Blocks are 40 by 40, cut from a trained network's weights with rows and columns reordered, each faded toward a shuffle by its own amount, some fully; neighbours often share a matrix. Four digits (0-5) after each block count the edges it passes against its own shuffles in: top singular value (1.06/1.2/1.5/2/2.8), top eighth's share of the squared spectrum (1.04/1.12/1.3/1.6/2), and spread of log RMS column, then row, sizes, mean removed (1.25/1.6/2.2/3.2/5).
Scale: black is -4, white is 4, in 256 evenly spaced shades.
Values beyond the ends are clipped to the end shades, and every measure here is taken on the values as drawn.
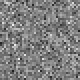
0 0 0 0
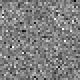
1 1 0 0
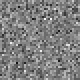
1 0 0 0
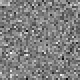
1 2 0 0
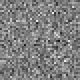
2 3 0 1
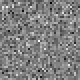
0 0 0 0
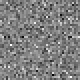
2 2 0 1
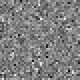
0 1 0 0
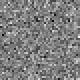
0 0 0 0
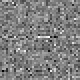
2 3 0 2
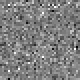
1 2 0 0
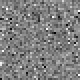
0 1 0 0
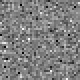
0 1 0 0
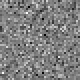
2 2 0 0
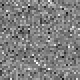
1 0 0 0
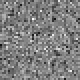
1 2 0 1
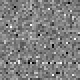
2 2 0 1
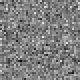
1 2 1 0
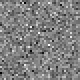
1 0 0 0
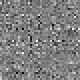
3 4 2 2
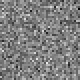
1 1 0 0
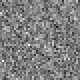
1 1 0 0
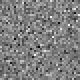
0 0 0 0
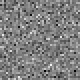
0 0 0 0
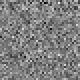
2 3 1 1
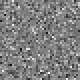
0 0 0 0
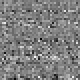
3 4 1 3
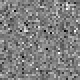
0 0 0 0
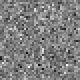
1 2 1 1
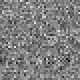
2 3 0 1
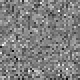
2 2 0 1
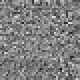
2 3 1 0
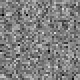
2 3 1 1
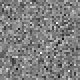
1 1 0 0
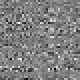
2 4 1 3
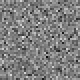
1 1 0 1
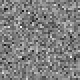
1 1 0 1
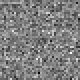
2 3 0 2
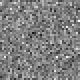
0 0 0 0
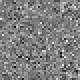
1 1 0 0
